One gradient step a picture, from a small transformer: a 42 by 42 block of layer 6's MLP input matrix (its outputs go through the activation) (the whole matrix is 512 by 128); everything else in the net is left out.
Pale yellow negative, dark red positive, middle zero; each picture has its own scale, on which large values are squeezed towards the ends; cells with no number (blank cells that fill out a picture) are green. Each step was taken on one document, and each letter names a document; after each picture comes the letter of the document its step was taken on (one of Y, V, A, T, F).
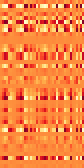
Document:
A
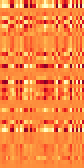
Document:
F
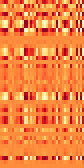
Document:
A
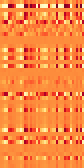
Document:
A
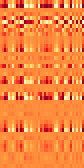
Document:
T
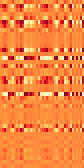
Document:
T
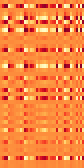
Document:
A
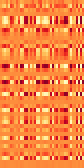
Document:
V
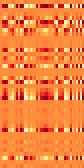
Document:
T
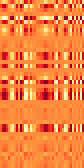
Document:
F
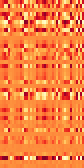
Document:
A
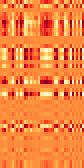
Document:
T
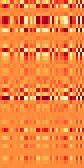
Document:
V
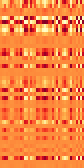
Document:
F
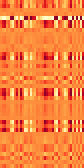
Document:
F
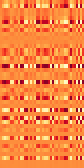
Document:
V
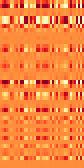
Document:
V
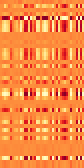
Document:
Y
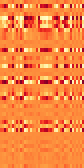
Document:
T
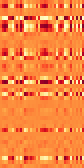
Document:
T
